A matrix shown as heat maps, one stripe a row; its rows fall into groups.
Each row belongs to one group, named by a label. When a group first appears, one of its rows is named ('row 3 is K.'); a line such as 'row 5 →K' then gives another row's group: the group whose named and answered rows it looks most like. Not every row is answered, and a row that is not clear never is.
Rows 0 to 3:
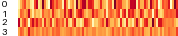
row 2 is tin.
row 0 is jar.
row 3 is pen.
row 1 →pen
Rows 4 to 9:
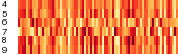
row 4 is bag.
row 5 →bag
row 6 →tin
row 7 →jar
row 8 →bag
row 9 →bag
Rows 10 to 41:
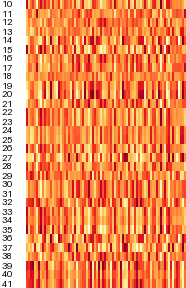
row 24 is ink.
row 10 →tin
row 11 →pen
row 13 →ink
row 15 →tin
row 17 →pen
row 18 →ink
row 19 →jar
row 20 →jar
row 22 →tin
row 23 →tin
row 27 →ink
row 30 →pen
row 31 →pen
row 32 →bag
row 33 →tin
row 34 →tin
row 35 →tin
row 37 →ink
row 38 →pen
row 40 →bag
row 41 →bag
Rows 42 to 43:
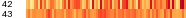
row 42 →ink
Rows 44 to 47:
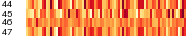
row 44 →jar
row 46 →pen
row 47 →jar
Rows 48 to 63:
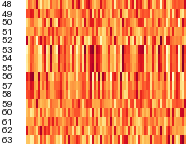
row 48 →pen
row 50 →jar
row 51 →ink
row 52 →tin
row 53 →jar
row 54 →jar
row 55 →jar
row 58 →bag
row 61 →ink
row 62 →tin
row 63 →ink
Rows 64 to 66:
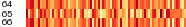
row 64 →bag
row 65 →tin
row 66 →bag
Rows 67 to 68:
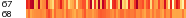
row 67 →bag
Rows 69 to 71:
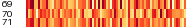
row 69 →bag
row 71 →bag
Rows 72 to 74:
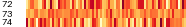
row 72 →jar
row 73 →ink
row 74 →tin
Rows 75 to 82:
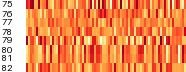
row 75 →bag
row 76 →pen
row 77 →ink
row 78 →pen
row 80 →jar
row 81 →jar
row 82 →tin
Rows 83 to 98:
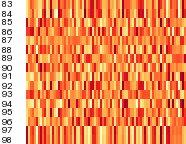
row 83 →jar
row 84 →jar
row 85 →tin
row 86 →bag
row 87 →ink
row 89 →pen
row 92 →jar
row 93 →bag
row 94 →ink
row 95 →jar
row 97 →tin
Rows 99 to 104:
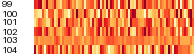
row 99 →bag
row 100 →ink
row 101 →jar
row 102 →bag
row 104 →tin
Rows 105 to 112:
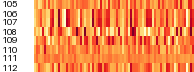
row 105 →ink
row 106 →jar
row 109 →pen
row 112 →jar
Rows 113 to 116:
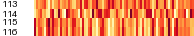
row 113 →pen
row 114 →jar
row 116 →tin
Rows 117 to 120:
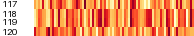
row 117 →ink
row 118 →jar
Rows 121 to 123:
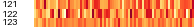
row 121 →pen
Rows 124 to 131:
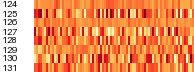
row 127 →tin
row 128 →bag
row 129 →ink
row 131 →bag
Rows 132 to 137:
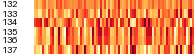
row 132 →ink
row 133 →ink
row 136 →jar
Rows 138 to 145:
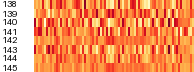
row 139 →pen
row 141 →bag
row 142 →pen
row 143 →tin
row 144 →ink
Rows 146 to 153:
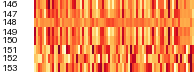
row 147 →tin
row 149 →tin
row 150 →tin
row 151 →jar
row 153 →jar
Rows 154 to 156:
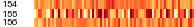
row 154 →pen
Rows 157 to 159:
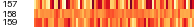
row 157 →jar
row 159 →bag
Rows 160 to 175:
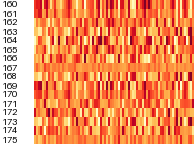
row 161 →bag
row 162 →pen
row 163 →ink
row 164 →jar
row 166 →ink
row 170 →bag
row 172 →tin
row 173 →ink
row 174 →tin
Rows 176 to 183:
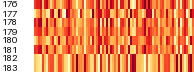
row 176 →bag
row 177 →jar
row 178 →bag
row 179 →bag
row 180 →jar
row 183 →ink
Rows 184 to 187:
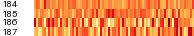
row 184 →pen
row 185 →pen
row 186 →tin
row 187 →ink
